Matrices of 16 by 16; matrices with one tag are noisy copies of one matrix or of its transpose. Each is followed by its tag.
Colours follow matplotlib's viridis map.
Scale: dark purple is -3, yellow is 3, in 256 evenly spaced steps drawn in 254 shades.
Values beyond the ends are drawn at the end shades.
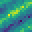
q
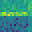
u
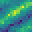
q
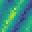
q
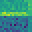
u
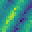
q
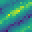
q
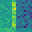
u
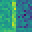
u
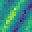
q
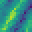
q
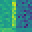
u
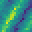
q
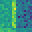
u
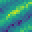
q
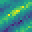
q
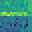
u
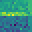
u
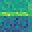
u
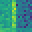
u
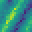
q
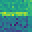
u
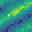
q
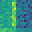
u
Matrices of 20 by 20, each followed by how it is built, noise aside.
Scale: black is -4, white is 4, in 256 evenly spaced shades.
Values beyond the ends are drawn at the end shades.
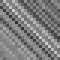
Toeplitz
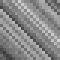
Toeplitz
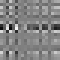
low rank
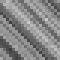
Toeplitz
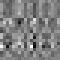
low rank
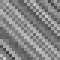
Toeplitz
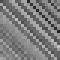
Toeplitz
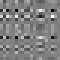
low rank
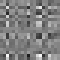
low rank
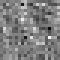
low rank
